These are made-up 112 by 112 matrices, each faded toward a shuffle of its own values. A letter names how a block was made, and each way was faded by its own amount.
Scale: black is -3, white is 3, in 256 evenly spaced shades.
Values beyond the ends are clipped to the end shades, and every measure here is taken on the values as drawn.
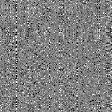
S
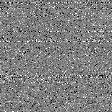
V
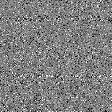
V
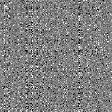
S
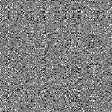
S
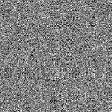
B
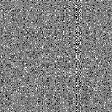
S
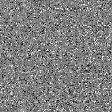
V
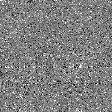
V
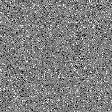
V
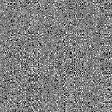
S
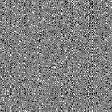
S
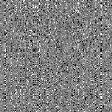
S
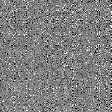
S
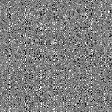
S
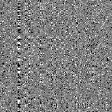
S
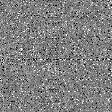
V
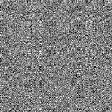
B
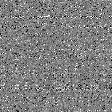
V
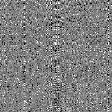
S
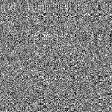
B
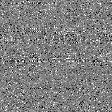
V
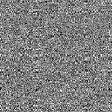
B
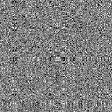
B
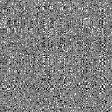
S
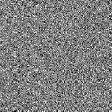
B
